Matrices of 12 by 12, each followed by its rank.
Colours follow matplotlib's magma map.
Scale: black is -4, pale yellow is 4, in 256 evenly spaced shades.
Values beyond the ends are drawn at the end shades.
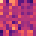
two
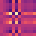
one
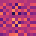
two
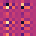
one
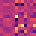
two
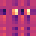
one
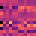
two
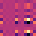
one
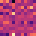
two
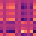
one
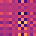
one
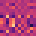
two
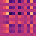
one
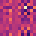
two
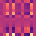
one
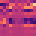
two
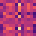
two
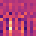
two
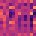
two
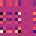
one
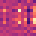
two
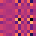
one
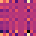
one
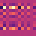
one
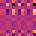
one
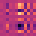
one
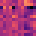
two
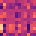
two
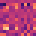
two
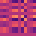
one
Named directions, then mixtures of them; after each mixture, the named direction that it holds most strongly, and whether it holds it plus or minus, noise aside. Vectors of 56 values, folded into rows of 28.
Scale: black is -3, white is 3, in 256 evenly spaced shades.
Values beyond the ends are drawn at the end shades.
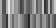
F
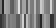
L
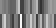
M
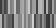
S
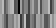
L, minus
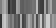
M, plus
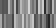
S, plus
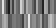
F, minus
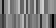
L, plus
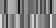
L, minus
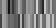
F, minus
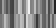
S, plus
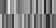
S, plus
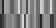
L, plus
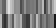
F, plus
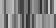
F, plus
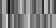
F, minus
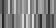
S, plus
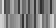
L, minus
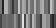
L, plus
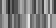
F, minus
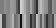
M, minus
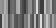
S, minus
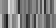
F, plus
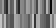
S, plus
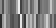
M, plus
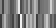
M, plus
